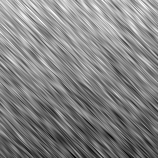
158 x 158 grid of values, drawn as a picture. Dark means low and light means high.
The grain runs diagonally down to the right. No single row or column stands out from its neighbours. Values rise toward the top.
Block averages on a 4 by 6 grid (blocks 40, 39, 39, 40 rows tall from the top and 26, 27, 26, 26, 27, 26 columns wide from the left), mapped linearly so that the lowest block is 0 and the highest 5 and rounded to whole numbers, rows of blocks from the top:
555555 / 343433 / 222122 / 100000
